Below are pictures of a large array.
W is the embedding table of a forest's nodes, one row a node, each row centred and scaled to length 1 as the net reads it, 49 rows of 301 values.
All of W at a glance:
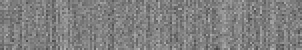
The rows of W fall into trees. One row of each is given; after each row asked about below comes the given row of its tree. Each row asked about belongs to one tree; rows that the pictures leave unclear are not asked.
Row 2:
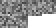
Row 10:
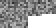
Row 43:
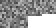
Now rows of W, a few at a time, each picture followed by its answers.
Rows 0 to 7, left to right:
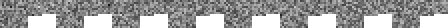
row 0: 43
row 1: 2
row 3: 10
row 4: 43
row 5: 10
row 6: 2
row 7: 43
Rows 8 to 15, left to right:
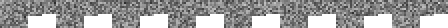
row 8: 2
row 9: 2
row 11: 43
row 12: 43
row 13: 2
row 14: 10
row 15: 10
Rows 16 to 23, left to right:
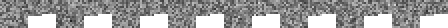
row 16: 10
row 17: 43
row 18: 10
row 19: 10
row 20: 43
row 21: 10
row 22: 43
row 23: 10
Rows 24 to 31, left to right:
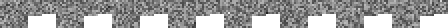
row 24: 2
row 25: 10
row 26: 2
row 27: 10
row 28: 2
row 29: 43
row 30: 10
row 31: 2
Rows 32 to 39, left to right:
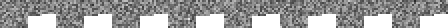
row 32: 10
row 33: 2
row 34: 2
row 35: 2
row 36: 2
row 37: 10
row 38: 2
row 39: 10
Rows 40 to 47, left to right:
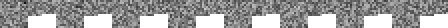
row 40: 10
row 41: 2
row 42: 2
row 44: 10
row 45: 10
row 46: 10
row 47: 2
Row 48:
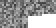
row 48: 10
